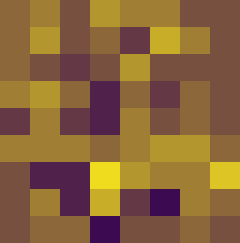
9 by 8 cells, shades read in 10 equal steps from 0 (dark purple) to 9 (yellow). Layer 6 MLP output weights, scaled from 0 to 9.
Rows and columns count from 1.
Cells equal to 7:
2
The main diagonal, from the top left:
4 6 2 1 5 6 5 4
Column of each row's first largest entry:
4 6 5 2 2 6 4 4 2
